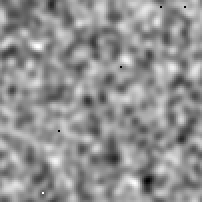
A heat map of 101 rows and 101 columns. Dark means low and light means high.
Mirror symmetry: none. Grain: blotchy. Seam: none. Lone odd cells: 5, 1 higher and 4 lower than their neighbours. Histogram: bell-shaped.
